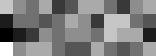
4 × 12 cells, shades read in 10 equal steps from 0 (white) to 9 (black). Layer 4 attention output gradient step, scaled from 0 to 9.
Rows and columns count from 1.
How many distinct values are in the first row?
6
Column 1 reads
2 8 9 0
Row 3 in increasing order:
2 3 3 4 4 4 5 5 7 8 8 9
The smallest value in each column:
0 4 3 3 5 3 3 3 2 2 3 3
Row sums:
52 58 62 49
